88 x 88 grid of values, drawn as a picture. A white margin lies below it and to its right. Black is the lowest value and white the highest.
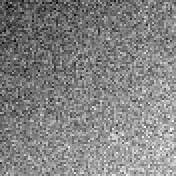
Values rise toward the bottom right. The top left is the ninth with the lowest average. No regular stripes run through it. No row or column stands out. The bottom right is the ninth with the highest average.
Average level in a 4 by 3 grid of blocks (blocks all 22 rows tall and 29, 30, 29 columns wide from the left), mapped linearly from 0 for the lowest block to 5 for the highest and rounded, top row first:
012 / 123 / 234 / 345
